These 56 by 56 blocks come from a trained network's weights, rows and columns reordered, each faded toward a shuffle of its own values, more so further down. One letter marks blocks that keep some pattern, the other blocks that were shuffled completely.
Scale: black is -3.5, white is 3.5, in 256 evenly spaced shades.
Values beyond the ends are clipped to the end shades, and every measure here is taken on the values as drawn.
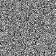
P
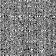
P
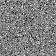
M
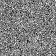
M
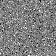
M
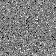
M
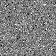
M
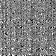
P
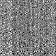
P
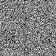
P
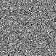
P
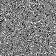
M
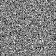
P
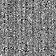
P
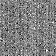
P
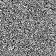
M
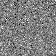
M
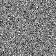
M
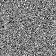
M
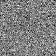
P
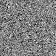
M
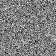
M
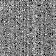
P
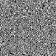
P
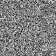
P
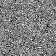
M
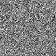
P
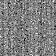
P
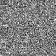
P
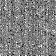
P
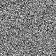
P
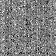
P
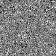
P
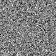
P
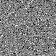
M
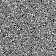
M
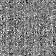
P
